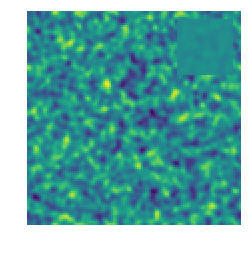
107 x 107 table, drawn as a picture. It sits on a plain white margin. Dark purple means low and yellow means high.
No lone cell stands out from its neighbours. In the top right lies a patch that is calmer than the rest. No overall slope runs across the table. The top right is the smoothest part. There are no regular stripes. The field is mottled with small blotches.
